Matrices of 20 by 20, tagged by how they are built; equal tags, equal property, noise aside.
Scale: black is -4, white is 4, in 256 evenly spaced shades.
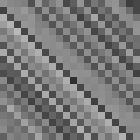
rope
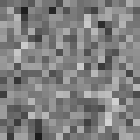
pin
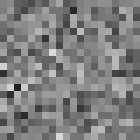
pin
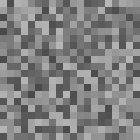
pin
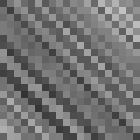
rope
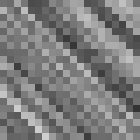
rope
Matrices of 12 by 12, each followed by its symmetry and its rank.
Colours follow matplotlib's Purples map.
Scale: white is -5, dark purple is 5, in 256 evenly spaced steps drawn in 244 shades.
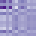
neither, rank one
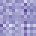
antisymmetric, rank two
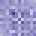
symmetric, rank two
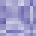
antisymmetric, rank two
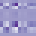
neither, rank one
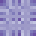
symmetric, rank two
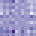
antisymmetric, rank two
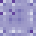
symmetric, rank two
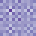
symmetric, rank two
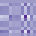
neither, rank one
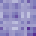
symmetric, rank two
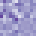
antisymmetric, rank two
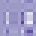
neither, rank one
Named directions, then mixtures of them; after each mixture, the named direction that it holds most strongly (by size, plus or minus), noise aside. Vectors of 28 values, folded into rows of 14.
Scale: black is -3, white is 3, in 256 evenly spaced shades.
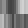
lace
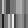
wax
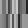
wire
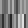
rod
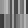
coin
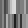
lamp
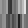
lace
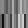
rod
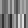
rod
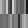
wire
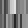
lamp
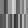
lamp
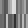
lamp
